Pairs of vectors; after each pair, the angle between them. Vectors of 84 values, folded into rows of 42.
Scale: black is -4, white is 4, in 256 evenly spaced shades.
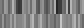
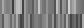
partly opposed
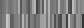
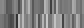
orthogonal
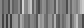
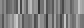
partly aligned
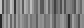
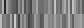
partly opposed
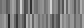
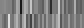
nearly opposite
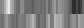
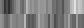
nearly opposite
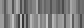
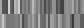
partly aligned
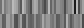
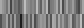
orthogonal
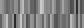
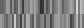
nearly opposite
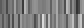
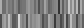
orthogonal
